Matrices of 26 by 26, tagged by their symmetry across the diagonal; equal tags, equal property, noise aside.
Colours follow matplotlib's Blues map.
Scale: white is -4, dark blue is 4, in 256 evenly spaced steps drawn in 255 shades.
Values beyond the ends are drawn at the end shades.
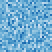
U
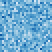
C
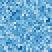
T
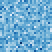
U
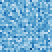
C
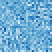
C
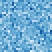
C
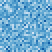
T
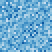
T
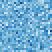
U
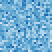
U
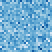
C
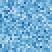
U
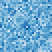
T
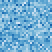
U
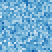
U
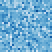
C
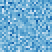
C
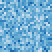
U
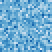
C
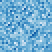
T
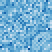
T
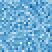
U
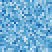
C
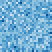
T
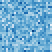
C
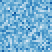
T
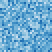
T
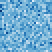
U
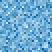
T
